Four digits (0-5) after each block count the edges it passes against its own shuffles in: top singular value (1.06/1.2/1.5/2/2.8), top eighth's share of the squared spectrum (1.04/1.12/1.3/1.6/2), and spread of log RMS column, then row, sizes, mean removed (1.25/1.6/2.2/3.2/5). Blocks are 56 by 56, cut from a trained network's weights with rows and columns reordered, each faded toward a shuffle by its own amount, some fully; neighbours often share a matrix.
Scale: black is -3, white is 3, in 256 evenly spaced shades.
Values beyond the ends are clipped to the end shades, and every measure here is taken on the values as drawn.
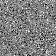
0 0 0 0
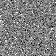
0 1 0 0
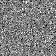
1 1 0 0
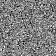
0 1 0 0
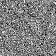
0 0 0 0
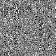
2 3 2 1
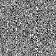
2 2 2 0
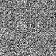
3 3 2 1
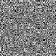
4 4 2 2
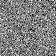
0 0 0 0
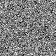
1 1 0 0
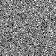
1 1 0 0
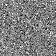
0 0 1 0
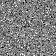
0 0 0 0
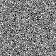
0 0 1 0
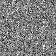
0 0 1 0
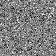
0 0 0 0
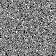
0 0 0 0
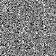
2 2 2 0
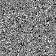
1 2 1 0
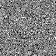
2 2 0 2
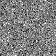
1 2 0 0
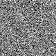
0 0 0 0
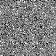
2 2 0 1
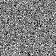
0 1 0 1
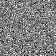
1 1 0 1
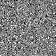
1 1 0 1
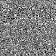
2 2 0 2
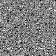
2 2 0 2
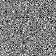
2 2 0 2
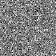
2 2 2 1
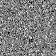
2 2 1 0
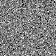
1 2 1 0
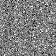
1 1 0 0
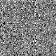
2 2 2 0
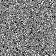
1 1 1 0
